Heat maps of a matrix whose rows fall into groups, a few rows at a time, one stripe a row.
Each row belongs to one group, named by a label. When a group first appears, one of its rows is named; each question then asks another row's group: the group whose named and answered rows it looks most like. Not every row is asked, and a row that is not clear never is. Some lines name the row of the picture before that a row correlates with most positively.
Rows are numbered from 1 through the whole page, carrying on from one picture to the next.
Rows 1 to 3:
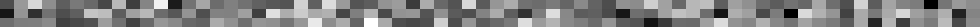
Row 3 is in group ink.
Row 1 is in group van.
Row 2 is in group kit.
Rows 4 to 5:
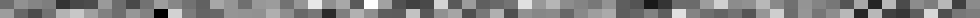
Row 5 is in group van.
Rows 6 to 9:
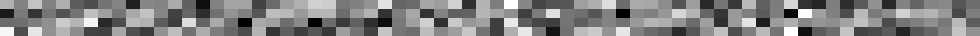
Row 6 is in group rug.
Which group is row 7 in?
kit
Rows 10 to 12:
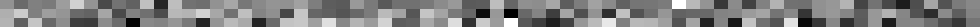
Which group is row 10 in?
van
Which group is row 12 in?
rug
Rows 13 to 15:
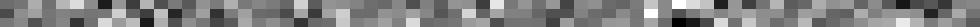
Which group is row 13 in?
van
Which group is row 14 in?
van
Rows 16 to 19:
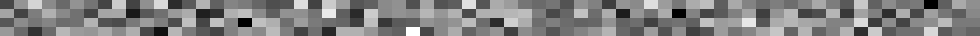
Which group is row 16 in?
van
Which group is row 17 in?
rug
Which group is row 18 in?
ink
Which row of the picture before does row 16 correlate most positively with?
14
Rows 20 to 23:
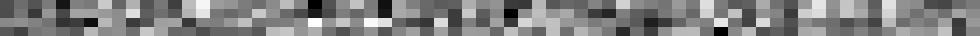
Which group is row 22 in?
ink
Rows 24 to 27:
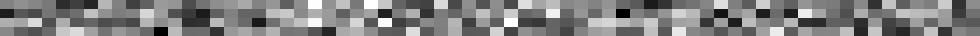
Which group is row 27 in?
van
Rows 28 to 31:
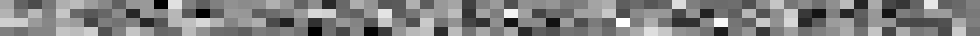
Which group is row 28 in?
van
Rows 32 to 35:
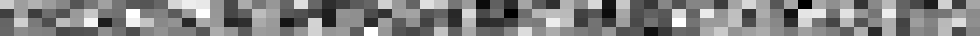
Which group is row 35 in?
ink
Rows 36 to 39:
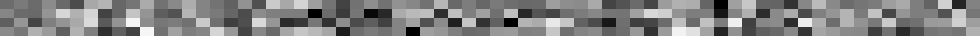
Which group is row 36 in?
kit
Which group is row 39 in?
van
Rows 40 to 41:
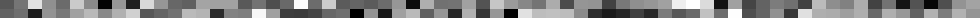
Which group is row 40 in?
van
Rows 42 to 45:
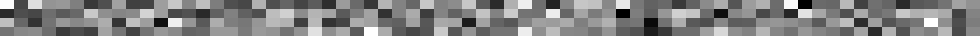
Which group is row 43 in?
kit
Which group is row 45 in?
ink
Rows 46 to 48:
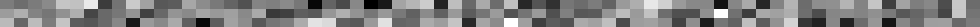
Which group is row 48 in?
rug
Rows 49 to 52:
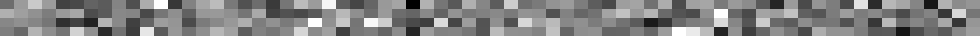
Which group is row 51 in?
ink
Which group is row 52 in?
van
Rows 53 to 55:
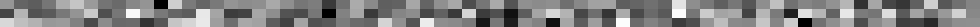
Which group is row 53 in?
van
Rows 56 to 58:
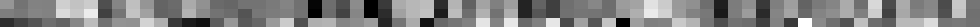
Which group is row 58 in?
kit
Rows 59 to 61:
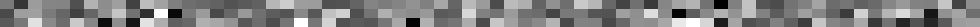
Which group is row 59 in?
kit
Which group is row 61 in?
van
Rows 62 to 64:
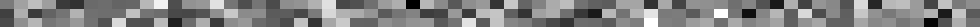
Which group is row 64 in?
van
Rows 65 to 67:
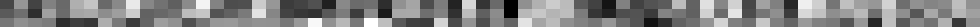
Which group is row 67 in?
ink
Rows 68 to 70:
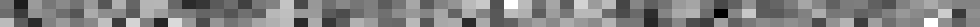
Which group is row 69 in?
kit
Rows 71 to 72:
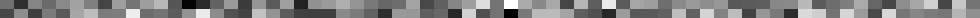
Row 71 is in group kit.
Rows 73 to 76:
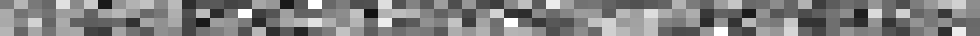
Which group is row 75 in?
rug
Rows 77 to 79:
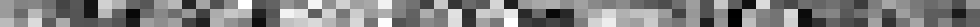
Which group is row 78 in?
rug
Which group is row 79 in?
rug
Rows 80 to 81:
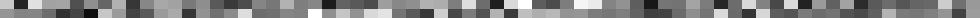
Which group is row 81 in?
ink
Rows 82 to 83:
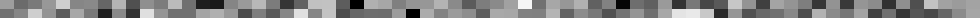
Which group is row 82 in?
rug
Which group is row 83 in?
van
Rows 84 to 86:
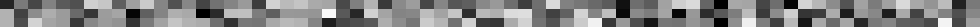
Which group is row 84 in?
kit
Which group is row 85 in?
rug
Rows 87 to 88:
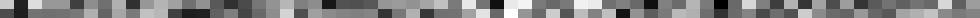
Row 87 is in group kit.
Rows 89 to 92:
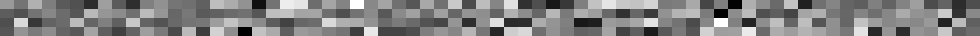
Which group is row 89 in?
rug
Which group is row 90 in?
kit
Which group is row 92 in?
ink
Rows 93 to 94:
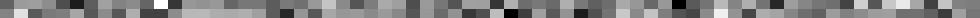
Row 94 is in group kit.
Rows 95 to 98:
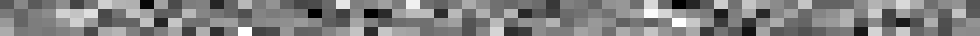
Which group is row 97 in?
van
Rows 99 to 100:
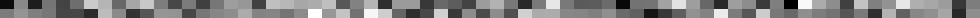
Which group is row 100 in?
ink
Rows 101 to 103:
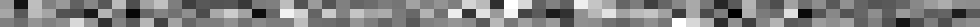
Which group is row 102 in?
rug
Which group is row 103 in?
van
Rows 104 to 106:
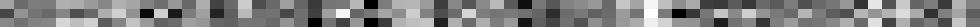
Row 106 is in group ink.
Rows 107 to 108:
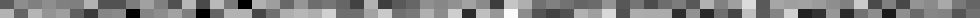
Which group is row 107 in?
ink
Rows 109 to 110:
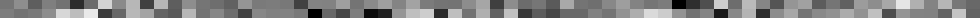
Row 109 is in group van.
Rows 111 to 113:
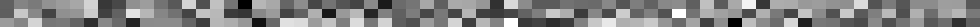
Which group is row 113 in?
rug
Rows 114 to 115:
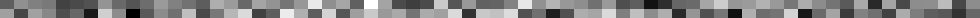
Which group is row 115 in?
rug
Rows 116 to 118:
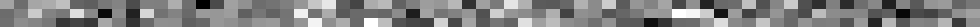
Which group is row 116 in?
rug
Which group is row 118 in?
ink
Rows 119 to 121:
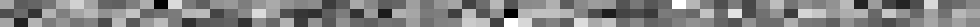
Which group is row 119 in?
van
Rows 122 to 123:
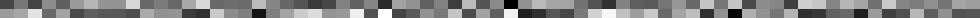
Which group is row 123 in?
rug
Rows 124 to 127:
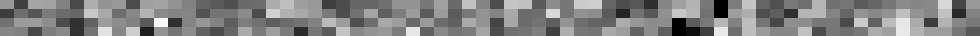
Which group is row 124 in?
kit
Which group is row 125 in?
kit
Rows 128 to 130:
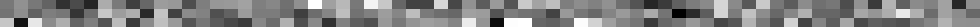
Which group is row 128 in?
ink
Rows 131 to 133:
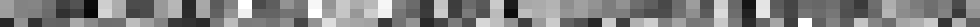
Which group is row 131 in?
ink
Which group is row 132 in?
ink
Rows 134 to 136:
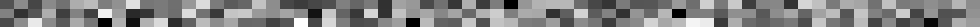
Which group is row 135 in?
rug
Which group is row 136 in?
van
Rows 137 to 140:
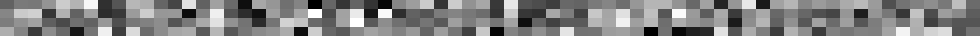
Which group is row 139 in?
rug
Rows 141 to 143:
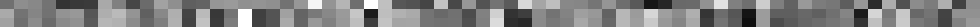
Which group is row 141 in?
ink
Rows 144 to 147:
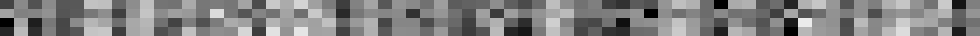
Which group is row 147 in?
kit
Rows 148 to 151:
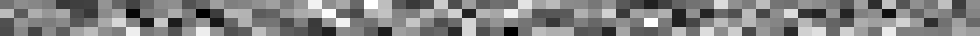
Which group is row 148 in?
ink
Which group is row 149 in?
rug
